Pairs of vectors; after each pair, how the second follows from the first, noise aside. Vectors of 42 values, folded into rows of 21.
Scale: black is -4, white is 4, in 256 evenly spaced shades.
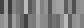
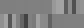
partly zeroed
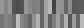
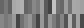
negated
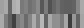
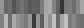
wrapped around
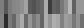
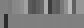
partly zeroed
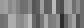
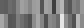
negated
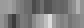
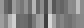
sign-scrambled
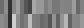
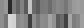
sign-scrambled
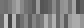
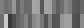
sign-scrambled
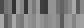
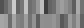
sign-scrambled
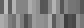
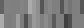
partly zeroed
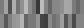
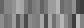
wrapped around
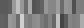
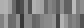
negated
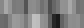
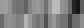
wrapped around
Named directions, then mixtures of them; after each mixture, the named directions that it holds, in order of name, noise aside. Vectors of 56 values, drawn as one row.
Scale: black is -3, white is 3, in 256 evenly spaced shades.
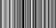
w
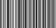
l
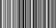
l, w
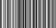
l, w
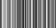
l, w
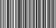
l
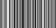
l, w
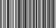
l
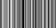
w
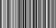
l, w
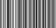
l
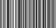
l
